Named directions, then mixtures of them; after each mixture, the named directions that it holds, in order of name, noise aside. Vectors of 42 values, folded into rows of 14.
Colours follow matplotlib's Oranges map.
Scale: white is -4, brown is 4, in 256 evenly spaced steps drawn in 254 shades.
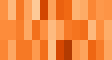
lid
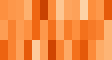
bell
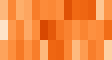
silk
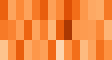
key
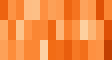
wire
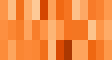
lid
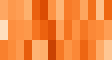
bell, silk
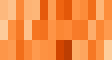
lid, silk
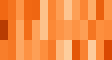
lid, silk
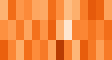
key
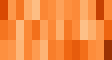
silk, wire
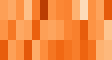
bell, lid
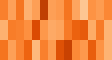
bell, lid
